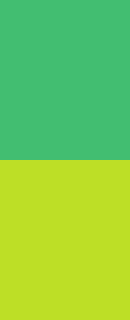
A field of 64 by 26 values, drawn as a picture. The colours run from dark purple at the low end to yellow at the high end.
It is made of 2 by 1 panels. Panel 1,1: high, flat. Panel 2,1: very high, flat.
